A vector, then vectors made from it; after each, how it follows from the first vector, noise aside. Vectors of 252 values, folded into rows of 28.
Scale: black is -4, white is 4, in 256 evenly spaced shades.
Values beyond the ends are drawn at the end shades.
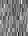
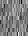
negated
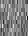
wrapped around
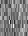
wrapped around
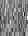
wrapped around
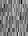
negated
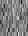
negated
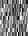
scaled up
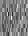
wrapped around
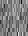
negated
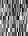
scaled up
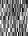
scaled up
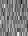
sign-scrambled
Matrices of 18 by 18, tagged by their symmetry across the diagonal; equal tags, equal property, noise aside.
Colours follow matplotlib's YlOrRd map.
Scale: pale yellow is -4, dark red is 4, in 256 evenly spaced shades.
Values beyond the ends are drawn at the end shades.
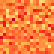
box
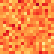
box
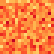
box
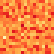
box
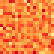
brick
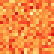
box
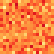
box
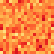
box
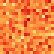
box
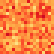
brick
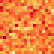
box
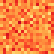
brick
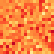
brick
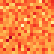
box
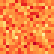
brick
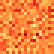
brick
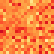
brick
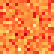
box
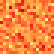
box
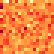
brick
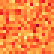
brick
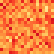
box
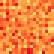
brick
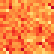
brick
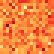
brick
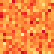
box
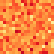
brick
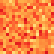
brick
